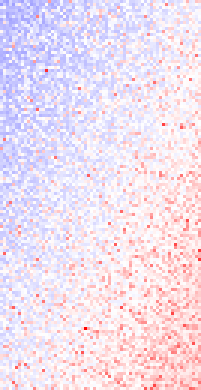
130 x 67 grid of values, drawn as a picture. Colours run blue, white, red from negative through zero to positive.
No regular stripes run through it. No row or column stands out. There is an overall slope up to the bottom right. The top left is the ninth with the lowest average. The bottom right is the ninth with the highest average.
